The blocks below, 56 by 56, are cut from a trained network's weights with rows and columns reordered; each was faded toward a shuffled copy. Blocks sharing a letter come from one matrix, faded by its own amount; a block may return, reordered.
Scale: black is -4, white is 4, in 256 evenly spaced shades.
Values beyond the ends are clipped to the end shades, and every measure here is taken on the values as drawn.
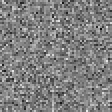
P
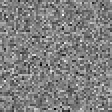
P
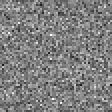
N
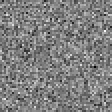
N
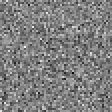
P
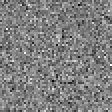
P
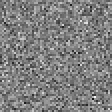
N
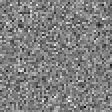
P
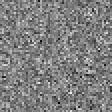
P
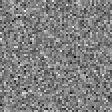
P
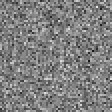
N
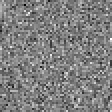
P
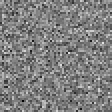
N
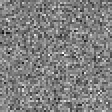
N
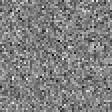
P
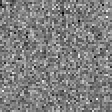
P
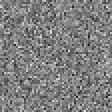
N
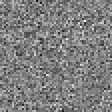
N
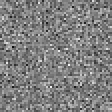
P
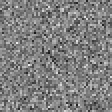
N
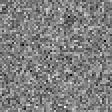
N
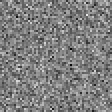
P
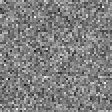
N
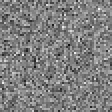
N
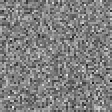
N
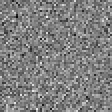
P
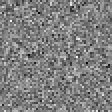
P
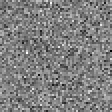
N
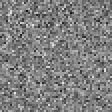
P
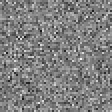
P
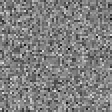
N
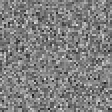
N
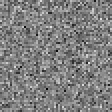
P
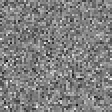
P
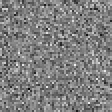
P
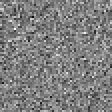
P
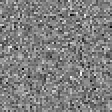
P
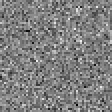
P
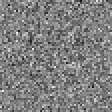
P
